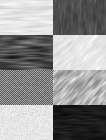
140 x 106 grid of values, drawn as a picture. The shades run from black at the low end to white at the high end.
It is made of 4 by 2 panels. Panel 1,1: very high, streaked across, faint in contrast. Panel 1,2: low, streaked downward, faint in contrast. Panel 2,1: low, streaked across. Panel 2,2: very high, slanting up to the right, faint in contrast. Panel 3,1: middling, checkered, strong in contrast. Panel 3,2: high, slanting up to the right. Panel 4,1: very high, fine-grained, faint in contrast. Panel 4,2: very low, streaked across, faint in contrast.
